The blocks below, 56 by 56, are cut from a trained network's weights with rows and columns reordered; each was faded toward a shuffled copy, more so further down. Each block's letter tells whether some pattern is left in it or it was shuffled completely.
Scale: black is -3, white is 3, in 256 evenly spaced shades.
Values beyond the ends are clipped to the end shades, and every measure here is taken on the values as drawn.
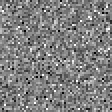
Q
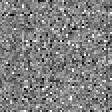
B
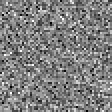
Q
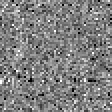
B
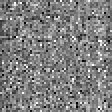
B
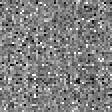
B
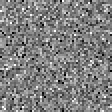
Q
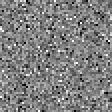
Q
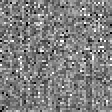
B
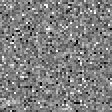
Q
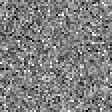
Q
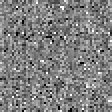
B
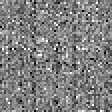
B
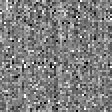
B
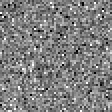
Q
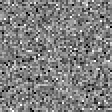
Q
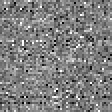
B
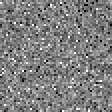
Q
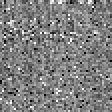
B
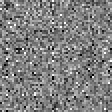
B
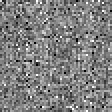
B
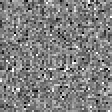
B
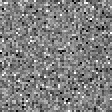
Q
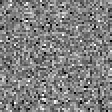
B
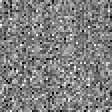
B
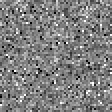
Q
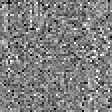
B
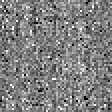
B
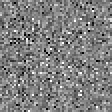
B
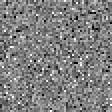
Q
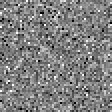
Q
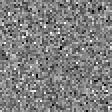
Q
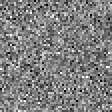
Q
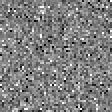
Q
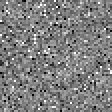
Q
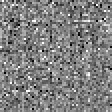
B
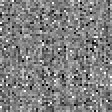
B
